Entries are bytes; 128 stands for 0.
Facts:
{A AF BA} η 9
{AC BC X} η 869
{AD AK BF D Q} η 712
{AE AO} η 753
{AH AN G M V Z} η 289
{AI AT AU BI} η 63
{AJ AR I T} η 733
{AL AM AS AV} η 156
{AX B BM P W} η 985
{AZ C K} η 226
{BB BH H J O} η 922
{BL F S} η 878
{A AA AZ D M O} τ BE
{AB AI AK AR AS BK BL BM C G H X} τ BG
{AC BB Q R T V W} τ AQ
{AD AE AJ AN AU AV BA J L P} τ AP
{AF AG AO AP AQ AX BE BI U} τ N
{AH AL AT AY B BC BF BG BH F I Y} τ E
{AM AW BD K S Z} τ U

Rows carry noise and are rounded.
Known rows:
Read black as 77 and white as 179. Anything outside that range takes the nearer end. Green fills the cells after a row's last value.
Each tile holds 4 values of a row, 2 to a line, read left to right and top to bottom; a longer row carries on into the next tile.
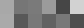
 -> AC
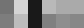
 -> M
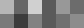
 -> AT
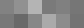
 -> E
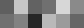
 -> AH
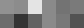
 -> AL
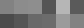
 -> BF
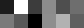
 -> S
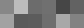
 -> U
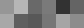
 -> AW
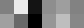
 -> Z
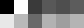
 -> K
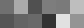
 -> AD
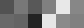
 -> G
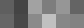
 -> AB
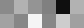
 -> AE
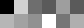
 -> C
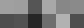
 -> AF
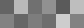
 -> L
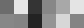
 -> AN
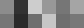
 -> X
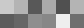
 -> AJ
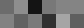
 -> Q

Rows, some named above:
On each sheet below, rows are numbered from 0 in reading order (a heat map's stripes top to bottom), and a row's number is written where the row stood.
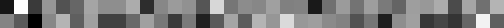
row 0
S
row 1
AM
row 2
A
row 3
AO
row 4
BI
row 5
BA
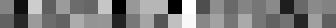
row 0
AI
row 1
V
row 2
AZ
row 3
Q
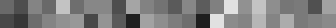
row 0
AK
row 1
D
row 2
G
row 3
AX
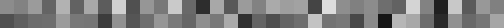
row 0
BF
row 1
AT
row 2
T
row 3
AV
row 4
AU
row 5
AI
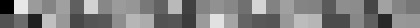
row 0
F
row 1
I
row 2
AR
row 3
I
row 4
D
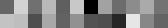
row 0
O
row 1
BL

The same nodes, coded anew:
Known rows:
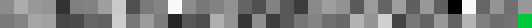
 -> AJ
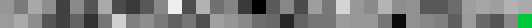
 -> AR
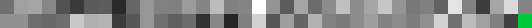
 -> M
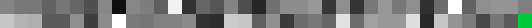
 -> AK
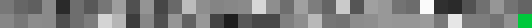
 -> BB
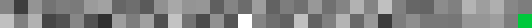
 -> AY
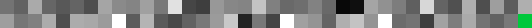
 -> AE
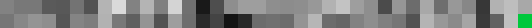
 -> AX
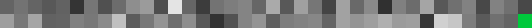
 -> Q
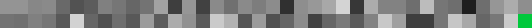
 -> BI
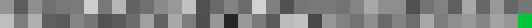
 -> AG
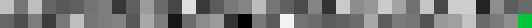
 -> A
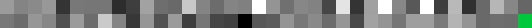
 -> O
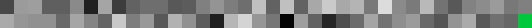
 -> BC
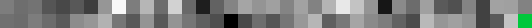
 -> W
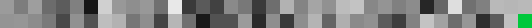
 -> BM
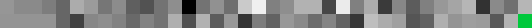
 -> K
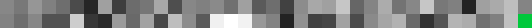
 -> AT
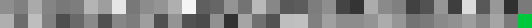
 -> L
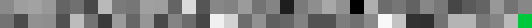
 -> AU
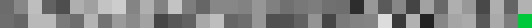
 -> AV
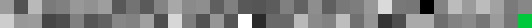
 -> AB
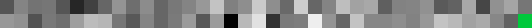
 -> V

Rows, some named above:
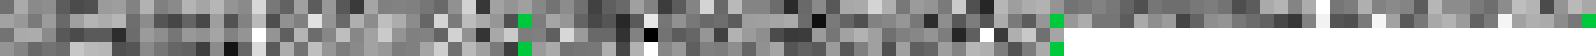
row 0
AN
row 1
I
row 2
Z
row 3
M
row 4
BL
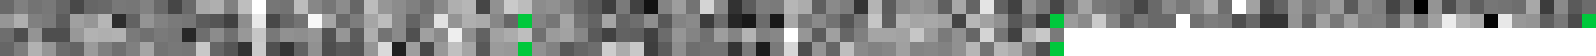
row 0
Z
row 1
D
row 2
AD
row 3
AM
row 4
M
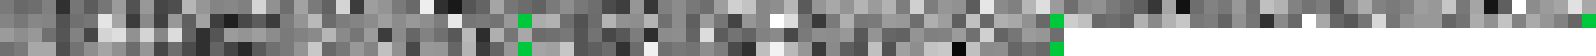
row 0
BB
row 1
AH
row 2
G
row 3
P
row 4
BF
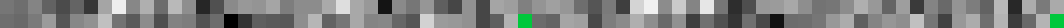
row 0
W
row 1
P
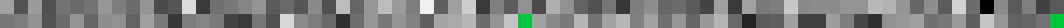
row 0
AF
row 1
AC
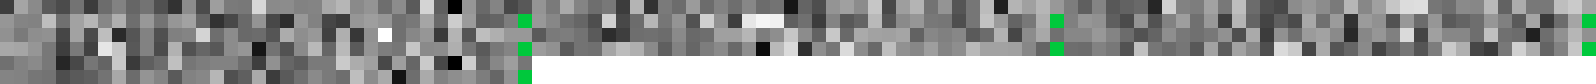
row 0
AC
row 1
AI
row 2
B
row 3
H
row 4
V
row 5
BI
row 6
T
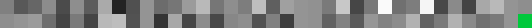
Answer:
BH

